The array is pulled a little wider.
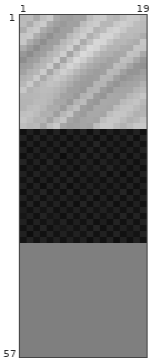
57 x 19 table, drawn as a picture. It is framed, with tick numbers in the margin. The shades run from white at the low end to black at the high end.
The table splits into 3 rows of 1 panel. Panel 1,1: low, slanting up to the right. Panel 2,1: very high, checkered, faint in contrast. Panel 3,1: middling, flat.
